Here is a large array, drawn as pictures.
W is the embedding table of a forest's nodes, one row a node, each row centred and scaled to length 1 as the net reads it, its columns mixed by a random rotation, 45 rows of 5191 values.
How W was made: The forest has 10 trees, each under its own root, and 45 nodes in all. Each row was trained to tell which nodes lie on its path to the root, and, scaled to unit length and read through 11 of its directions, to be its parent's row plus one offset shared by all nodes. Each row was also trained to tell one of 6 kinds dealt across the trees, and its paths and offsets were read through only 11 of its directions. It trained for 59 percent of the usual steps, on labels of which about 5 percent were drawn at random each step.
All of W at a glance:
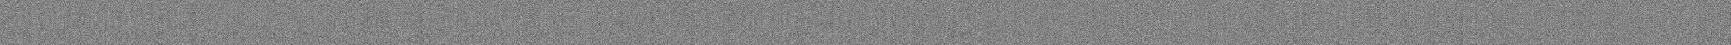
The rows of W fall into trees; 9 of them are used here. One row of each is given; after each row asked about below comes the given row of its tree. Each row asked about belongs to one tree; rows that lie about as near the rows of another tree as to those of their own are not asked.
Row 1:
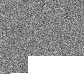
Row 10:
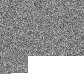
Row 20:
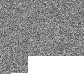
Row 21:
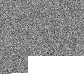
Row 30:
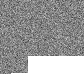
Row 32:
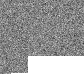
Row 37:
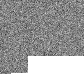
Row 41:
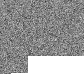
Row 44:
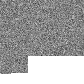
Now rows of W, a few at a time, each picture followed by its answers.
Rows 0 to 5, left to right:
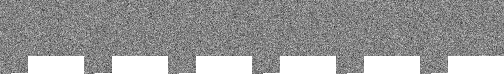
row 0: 44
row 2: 1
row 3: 37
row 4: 30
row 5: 30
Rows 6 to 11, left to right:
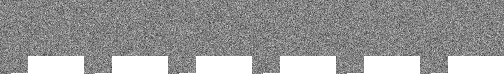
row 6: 37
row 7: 1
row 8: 30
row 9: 32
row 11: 1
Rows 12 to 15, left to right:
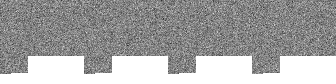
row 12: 41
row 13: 21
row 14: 37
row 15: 10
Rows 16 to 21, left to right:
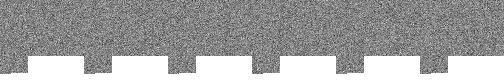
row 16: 32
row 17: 20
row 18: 44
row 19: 37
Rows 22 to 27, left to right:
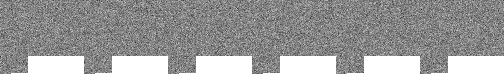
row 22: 20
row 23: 21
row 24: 21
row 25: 41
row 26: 1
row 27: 20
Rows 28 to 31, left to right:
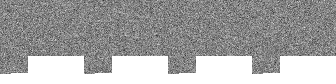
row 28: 41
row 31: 20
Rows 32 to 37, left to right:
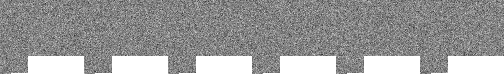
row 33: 44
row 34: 44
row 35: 10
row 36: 30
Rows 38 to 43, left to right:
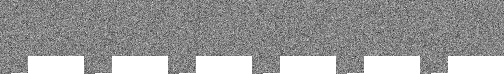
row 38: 44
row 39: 41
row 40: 37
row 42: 21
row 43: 20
